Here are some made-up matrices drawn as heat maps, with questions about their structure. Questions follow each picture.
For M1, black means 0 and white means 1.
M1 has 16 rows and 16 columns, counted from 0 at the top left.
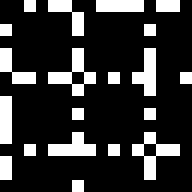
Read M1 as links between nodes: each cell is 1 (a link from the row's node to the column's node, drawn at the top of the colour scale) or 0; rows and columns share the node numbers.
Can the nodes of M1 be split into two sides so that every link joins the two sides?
no
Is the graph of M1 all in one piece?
no
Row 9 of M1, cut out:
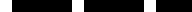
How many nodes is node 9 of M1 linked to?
3
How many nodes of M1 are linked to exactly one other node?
4
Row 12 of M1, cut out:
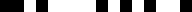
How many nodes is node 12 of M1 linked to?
9
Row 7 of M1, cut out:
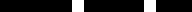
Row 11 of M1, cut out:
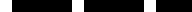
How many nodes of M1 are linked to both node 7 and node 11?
2
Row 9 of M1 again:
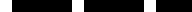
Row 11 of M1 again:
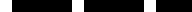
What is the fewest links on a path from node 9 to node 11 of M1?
2
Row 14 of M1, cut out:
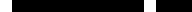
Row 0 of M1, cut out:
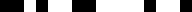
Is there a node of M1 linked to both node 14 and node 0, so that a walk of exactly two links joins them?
no
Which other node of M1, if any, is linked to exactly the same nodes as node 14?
node 13
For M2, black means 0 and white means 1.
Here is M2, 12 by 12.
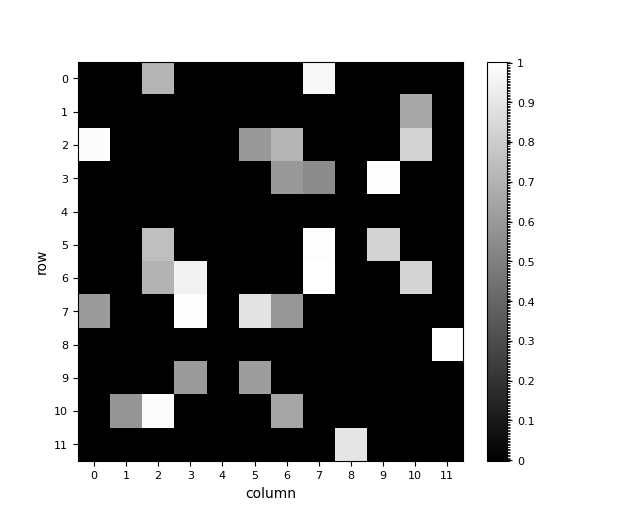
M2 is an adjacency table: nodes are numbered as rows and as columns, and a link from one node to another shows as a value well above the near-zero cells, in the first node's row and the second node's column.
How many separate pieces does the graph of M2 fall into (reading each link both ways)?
3
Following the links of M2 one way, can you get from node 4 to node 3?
no
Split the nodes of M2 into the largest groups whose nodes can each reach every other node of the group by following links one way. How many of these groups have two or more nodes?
2
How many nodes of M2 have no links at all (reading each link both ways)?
1
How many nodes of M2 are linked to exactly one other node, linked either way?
3
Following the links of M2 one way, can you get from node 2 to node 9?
yes
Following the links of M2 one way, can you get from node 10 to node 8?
no
